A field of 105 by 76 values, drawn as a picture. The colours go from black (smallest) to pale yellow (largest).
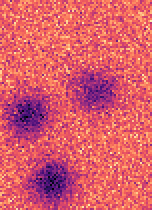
Average level on the scale: 60%. Dips: three. Mirror symmetry: none.
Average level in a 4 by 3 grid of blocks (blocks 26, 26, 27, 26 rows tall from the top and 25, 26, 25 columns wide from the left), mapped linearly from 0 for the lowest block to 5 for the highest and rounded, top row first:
555
423
045
215
